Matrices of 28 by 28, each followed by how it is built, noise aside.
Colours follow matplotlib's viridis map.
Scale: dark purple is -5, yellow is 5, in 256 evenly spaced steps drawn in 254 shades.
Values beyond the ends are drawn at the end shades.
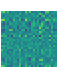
low rank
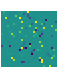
sparse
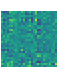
low rank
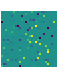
sparse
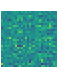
low rank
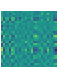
low rank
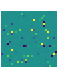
sparse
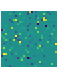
sparse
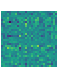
low rank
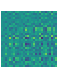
low rank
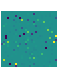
sparse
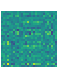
low rank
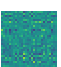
low rank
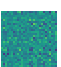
low rank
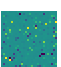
sparse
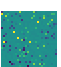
sparse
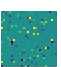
sparse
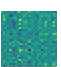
low rank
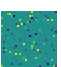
sparse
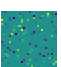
sparse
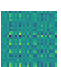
low rank
